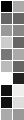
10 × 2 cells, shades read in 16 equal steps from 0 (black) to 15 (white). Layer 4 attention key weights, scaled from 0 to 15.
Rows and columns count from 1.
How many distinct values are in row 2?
1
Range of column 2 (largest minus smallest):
12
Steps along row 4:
down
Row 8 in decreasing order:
14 1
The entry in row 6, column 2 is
6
